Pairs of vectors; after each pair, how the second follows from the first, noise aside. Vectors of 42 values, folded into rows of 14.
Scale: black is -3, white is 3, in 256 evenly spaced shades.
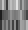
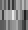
wrapped around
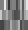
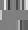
partly zeroed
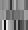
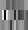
wrapped around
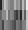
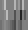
partly zeroed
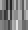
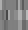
partly zeroed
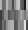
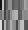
wrapped around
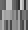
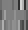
partly zeroed
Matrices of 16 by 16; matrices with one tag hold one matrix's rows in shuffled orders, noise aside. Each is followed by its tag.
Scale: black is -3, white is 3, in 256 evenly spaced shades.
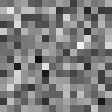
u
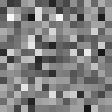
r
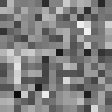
u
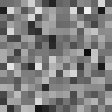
r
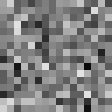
u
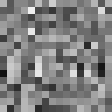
r
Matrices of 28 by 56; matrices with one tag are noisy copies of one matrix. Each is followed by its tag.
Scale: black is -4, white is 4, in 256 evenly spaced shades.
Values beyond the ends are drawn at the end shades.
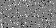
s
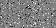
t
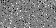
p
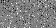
p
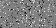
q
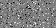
t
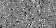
q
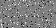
s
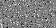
s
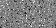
q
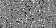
q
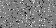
q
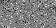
p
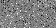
p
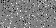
p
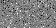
p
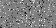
q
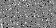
s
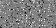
q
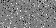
p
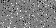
p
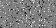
q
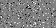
t
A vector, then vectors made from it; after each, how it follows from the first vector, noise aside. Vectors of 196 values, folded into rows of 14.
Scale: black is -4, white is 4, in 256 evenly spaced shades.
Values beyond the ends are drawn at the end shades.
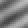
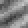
copied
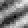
scaled up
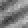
copied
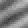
copied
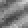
copied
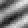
scaled up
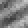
copied
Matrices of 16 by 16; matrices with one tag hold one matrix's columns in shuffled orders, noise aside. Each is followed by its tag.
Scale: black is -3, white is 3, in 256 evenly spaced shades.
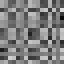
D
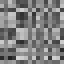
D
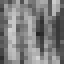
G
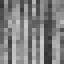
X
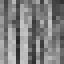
X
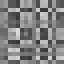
D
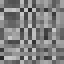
D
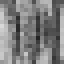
G
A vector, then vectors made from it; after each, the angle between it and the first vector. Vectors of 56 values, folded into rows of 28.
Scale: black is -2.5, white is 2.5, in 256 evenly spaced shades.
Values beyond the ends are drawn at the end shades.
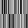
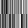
partly aligned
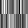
nearly opposite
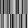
orthogonal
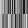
orthogonal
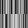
orthogonal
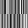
orthogonal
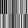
partly aligned
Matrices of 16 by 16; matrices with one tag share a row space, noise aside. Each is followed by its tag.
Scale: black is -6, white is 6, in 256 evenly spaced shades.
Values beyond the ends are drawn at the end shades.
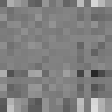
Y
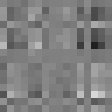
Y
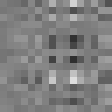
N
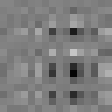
N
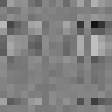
Y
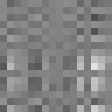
Y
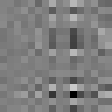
N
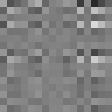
Y
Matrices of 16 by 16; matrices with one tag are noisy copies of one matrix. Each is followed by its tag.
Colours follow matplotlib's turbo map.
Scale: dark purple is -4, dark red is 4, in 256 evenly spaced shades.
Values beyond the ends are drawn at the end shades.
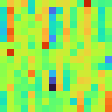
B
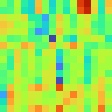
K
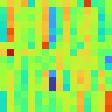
B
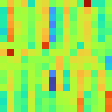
B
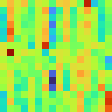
B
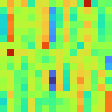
B
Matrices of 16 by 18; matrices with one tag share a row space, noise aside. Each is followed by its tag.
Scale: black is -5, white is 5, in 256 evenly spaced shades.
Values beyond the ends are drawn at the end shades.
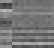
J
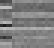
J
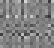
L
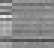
J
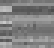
J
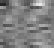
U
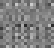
L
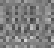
L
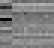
J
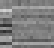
J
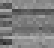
J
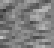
U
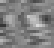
U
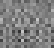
L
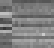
J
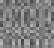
L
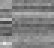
J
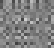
L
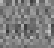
L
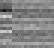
J
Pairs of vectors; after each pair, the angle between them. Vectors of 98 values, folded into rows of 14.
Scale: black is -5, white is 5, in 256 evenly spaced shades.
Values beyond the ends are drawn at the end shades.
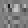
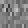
partly aligned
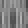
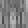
nearly opposite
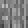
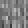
nearly parallel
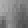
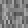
orthogonal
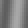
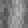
nearly parallel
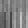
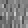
partly aligned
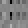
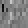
partly opposed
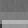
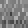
partly opposed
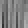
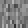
partly opposed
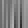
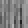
nearly parallel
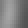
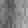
nearly opposite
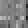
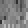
partly opposed
